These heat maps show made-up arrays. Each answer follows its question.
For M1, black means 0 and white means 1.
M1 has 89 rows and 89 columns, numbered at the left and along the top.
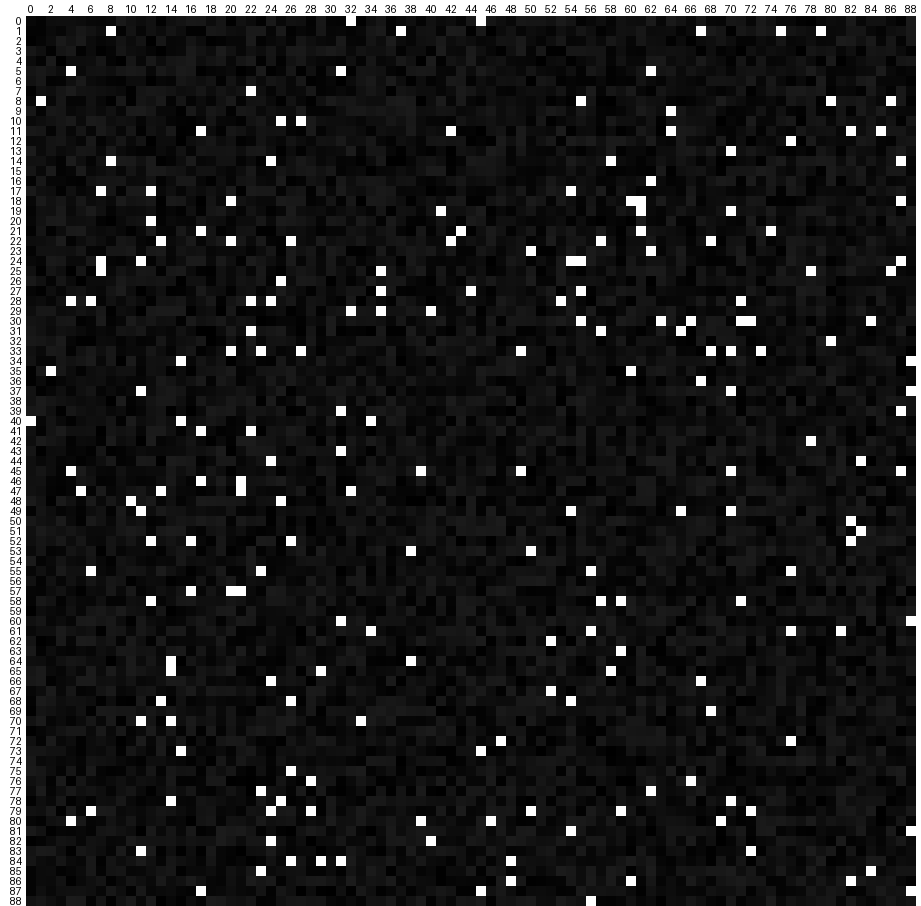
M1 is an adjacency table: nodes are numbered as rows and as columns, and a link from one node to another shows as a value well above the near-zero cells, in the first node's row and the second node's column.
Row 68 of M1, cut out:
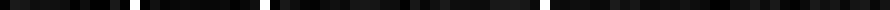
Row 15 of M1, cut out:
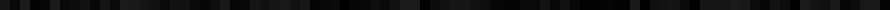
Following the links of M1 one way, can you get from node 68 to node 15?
yes
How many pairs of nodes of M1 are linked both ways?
4
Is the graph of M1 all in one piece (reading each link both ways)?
no
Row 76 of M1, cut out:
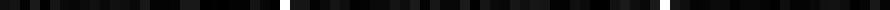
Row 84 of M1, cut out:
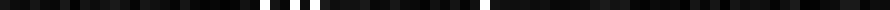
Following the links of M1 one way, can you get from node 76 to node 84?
yes
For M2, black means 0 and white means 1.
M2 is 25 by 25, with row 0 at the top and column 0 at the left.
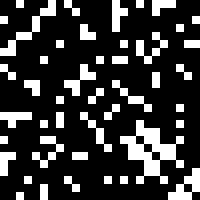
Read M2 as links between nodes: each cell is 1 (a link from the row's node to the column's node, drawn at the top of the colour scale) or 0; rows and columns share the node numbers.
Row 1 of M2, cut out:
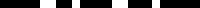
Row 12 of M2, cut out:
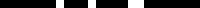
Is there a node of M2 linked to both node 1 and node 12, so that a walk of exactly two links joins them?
no
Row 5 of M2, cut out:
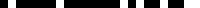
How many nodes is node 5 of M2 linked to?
7
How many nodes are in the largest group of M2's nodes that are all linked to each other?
4
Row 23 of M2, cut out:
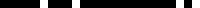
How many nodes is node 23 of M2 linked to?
4
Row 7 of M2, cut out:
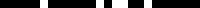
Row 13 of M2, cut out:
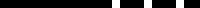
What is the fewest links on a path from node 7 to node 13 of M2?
2
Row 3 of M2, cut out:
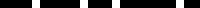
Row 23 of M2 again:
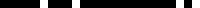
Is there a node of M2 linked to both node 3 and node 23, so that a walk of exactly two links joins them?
yes
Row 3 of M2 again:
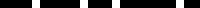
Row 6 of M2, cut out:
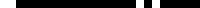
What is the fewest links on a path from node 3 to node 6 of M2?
3
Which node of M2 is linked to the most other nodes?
node 19
